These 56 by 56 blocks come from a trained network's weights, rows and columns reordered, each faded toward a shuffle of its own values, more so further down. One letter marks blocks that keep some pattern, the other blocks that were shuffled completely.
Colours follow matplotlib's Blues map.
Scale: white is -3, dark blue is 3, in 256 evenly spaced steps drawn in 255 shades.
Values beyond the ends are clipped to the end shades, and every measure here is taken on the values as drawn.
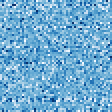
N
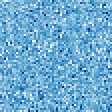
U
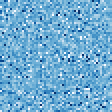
N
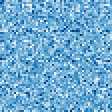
N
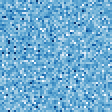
U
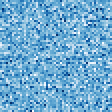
N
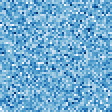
U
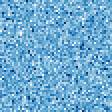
U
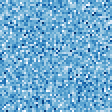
U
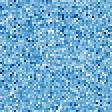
N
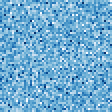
U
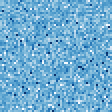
U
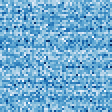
N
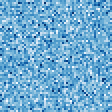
U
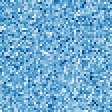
U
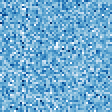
N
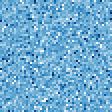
U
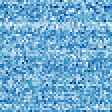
N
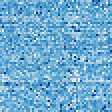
N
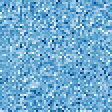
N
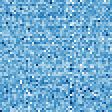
N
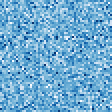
N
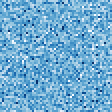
U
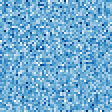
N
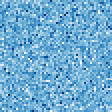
U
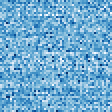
N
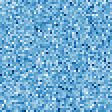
U
